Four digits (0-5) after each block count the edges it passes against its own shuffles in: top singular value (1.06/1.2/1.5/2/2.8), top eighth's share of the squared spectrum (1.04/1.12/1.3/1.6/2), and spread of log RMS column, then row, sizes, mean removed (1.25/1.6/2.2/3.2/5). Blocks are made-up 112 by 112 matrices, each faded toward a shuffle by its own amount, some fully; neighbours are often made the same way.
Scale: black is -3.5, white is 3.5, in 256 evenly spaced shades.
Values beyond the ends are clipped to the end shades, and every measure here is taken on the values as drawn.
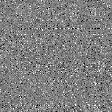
4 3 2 2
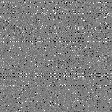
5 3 1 2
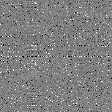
4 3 1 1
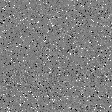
3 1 0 0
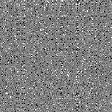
4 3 2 2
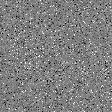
3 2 0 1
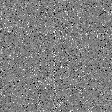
3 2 1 1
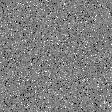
2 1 0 0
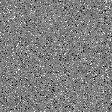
3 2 1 1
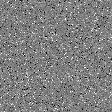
2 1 0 0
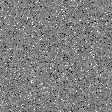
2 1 0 0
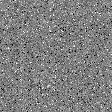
2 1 0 0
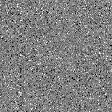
3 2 1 0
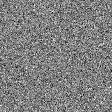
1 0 0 0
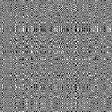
5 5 4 4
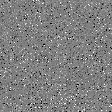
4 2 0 1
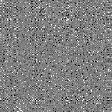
5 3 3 3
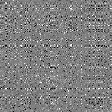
5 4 3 3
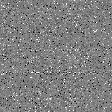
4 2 1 1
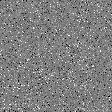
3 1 0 0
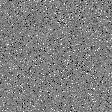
0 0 0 0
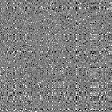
5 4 3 3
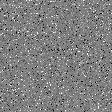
2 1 0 0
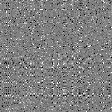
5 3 2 2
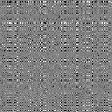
5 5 4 4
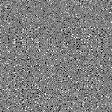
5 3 2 2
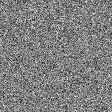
0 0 0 0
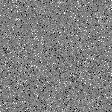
2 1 0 0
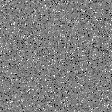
4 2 1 1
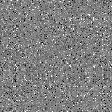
4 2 1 1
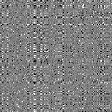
5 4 3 3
